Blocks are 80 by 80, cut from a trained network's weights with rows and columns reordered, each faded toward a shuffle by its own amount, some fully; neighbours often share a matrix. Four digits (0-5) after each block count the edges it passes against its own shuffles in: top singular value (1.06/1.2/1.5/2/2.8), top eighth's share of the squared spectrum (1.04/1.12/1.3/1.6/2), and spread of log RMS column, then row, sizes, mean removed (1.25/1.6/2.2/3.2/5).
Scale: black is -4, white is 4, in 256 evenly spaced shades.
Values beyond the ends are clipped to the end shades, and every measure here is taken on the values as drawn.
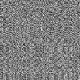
4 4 2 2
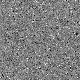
0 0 0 0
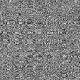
4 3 1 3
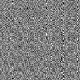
4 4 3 1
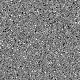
0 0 0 0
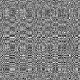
5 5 3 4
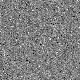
1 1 0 0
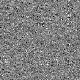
3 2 1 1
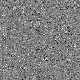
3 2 0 1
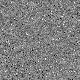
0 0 0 0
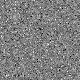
2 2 0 0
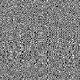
4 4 2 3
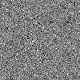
1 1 0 0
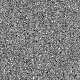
0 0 0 0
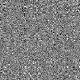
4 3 2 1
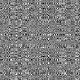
4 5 3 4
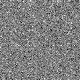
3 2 0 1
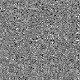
3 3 2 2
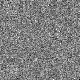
3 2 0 1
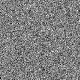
3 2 0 0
